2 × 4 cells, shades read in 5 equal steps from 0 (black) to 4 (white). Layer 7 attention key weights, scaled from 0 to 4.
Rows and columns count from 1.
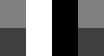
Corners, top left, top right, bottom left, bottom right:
2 2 1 1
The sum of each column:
3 8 0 3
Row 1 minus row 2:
1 0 0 1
